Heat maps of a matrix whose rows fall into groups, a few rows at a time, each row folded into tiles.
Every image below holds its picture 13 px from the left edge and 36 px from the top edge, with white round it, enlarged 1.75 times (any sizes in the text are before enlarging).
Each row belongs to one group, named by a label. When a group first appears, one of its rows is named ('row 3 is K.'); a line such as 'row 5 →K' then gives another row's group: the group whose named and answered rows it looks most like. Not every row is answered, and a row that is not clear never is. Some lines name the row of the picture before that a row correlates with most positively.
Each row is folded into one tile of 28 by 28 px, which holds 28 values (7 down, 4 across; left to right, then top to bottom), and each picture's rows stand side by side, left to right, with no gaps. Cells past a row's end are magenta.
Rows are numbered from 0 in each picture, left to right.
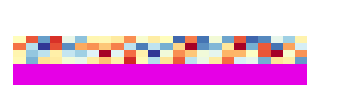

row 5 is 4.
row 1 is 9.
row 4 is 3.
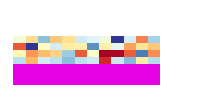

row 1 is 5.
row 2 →4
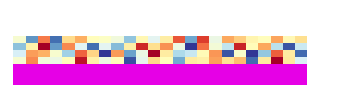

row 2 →9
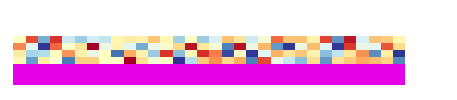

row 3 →9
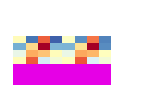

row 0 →3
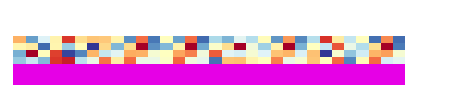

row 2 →3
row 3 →3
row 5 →3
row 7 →3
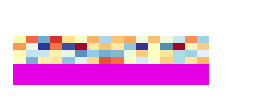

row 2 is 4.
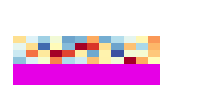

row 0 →5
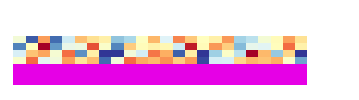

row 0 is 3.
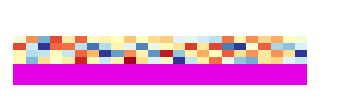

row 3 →9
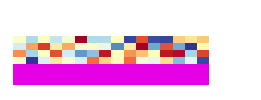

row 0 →9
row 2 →3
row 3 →4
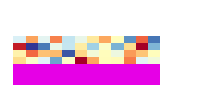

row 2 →3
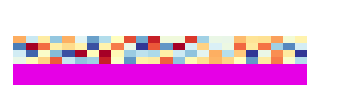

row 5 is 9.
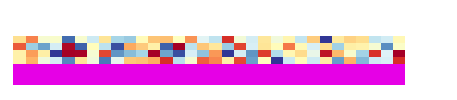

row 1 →4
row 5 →9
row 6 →5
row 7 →5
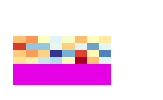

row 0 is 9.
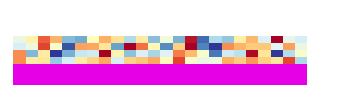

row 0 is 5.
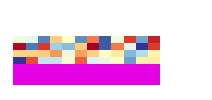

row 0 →4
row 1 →3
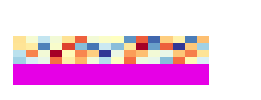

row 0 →5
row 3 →4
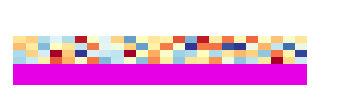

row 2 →5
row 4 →4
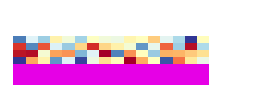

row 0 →4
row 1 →9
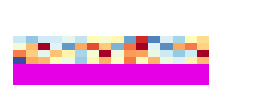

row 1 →9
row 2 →3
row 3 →9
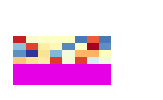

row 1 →3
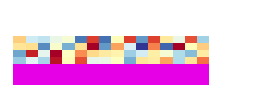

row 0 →5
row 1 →3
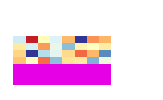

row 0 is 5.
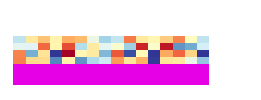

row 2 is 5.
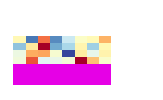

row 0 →3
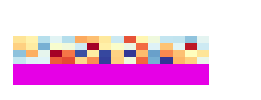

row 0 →5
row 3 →4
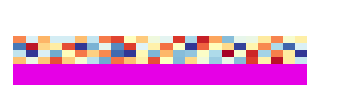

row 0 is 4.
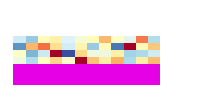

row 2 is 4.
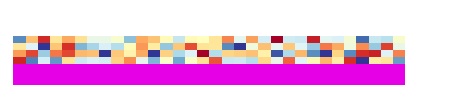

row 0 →4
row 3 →9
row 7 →4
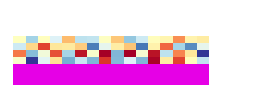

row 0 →9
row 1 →5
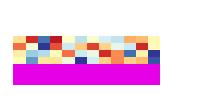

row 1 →9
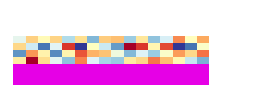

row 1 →4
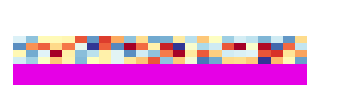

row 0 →9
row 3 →4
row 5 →4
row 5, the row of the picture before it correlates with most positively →1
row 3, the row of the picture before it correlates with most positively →1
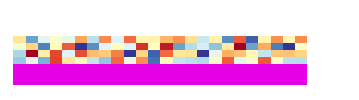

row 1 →4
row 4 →3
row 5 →4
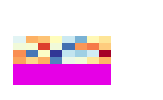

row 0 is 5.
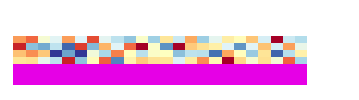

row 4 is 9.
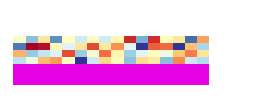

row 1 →9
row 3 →4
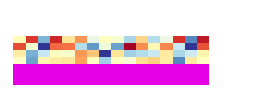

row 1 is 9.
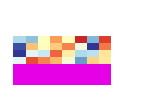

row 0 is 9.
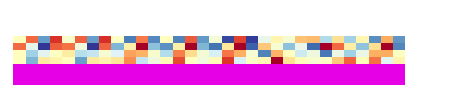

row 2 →3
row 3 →3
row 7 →3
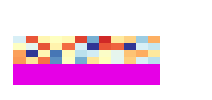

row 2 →4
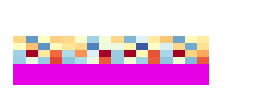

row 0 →5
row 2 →5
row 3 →5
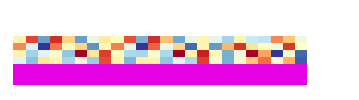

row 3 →5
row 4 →9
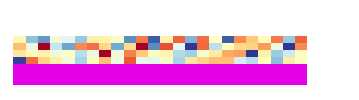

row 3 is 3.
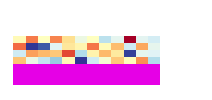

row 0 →4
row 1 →9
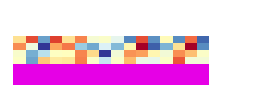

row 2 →3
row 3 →3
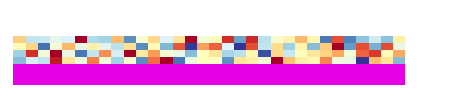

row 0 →5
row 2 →5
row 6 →3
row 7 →4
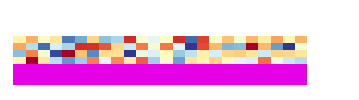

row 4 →4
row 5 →4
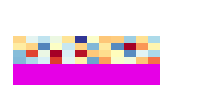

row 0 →5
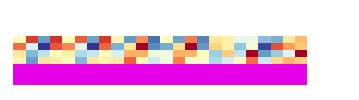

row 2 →3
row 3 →3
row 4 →5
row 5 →9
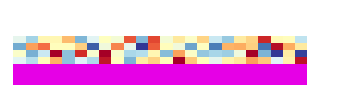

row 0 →9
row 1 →5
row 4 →9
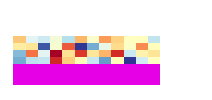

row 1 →4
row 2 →9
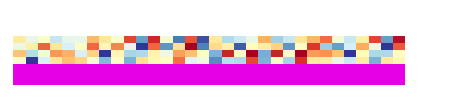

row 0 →9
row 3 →3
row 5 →5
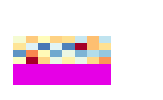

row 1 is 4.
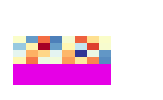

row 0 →3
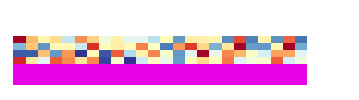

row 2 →9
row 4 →3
